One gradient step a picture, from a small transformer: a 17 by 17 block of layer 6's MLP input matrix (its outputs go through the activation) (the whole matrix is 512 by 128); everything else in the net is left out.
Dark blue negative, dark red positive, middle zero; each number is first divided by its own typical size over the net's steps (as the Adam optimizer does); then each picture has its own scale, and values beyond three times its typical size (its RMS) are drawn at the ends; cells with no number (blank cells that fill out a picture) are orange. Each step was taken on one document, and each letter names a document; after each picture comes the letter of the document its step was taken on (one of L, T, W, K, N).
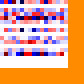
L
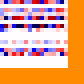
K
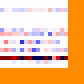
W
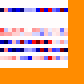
W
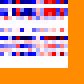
L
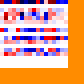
L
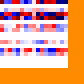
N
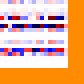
K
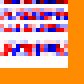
N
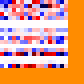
K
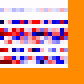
W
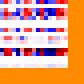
N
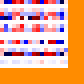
K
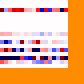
W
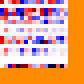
L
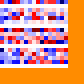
K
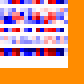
L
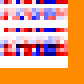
N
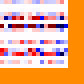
K
